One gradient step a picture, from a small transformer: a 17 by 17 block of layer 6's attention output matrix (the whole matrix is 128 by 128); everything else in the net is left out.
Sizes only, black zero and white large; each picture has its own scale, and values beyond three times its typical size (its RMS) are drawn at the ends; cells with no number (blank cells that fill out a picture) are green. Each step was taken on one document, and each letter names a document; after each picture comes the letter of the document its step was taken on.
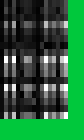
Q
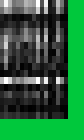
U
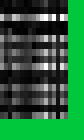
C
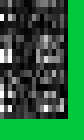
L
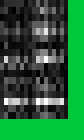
U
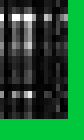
C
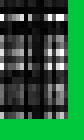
C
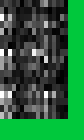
L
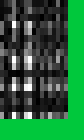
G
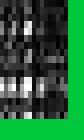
G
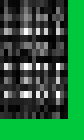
U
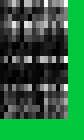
Q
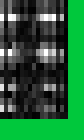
L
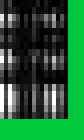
L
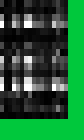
G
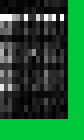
L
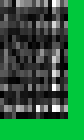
Q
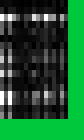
L
